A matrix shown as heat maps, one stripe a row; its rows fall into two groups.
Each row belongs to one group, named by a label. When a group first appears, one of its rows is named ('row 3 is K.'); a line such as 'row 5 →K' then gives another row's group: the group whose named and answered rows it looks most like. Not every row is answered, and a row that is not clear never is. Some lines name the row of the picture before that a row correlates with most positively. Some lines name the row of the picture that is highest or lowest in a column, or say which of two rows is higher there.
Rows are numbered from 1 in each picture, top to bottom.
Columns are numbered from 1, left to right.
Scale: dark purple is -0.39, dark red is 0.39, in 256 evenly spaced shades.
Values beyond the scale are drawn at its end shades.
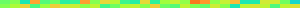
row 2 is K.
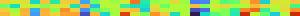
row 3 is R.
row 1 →R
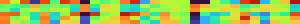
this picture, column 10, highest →4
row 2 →K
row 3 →K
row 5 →R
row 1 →R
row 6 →R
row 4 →R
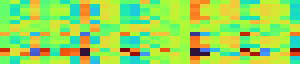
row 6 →K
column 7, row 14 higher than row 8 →Yes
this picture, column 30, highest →13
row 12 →K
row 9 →R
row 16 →K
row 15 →K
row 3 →K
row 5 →K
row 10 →K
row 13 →R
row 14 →R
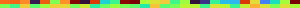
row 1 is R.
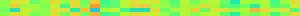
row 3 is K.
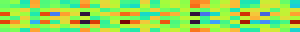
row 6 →R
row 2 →K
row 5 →K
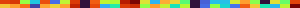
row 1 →R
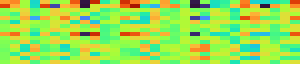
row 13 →K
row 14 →K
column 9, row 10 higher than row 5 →Yes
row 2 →R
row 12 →K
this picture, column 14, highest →2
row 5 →R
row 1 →R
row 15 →K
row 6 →K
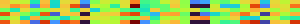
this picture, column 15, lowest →6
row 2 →R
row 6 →R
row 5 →K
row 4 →R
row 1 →R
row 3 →K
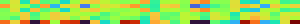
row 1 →K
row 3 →K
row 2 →R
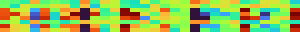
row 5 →R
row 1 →K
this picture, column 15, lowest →5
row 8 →R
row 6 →K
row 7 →R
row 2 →K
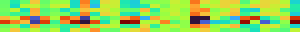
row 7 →K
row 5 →R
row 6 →R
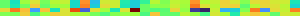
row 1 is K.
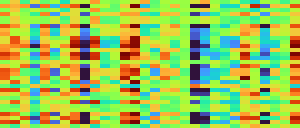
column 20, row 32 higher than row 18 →Yes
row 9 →R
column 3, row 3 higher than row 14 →No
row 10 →R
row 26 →R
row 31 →R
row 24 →R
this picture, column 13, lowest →22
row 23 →R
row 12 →R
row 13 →R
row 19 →R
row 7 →R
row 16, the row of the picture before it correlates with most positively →4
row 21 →R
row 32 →K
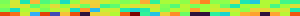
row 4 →R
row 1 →K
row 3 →K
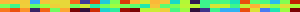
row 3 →R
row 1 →R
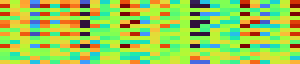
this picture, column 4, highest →15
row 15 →K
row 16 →R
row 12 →R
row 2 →R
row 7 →R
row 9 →R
